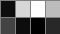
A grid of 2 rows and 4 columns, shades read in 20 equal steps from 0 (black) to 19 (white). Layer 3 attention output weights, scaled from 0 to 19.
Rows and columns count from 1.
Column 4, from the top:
14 3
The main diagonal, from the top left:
1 1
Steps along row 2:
down down up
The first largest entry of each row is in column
3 1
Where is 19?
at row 1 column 3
